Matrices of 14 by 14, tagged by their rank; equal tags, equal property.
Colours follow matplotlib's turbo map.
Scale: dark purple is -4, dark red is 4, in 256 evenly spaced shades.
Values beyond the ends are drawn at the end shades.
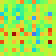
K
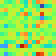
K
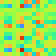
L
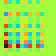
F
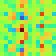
K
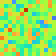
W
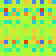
L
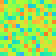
W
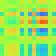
F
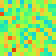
W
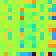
L
